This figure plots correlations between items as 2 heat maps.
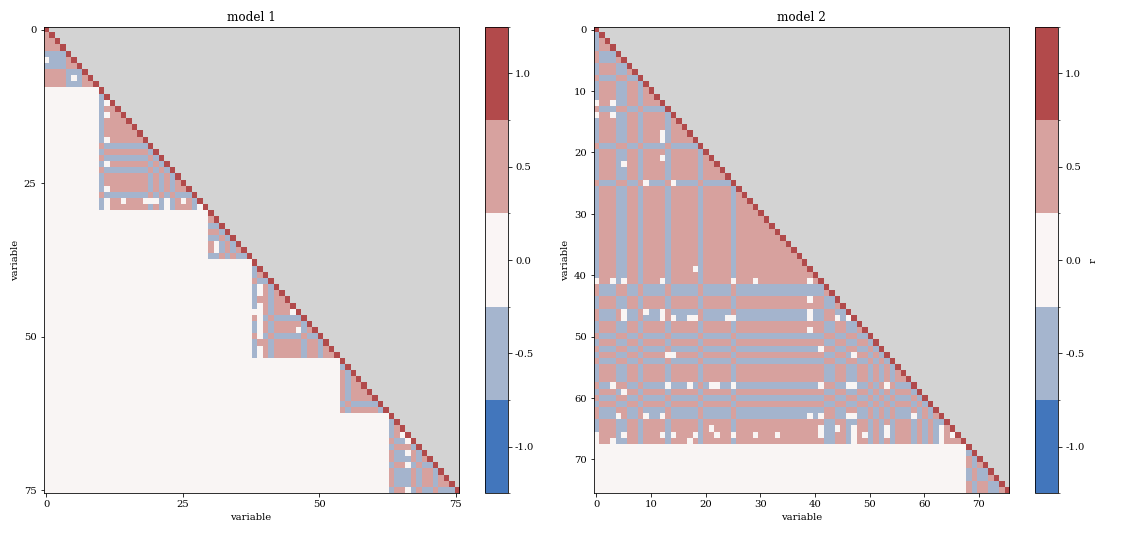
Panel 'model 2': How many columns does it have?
76
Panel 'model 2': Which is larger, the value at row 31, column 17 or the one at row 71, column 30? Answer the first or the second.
the first
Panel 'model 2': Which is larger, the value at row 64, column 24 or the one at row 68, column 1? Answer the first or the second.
the first
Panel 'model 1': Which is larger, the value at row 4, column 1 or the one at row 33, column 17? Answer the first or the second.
the second
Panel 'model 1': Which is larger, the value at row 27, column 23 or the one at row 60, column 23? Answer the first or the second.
the first
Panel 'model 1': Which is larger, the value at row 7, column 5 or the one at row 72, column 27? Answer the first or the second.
the second
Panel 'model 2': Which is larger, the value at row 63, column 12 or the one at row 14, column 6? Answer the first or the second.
the second
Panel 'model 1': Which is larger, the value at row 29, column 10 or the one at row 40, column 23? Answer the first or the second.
the second
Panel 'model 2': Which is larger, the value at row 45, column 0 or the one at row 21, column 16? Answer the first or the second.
the second
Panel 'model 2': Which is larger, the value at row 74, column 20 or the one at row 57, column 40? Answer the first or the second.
the second
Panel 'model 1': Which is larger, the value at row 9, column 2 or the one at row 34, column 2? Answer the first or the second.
the first
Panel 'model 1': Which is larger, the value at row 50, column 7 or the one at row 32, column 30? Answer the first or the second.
the first
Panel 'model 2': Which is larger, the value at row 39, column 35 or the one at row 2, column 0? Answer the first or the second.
the first
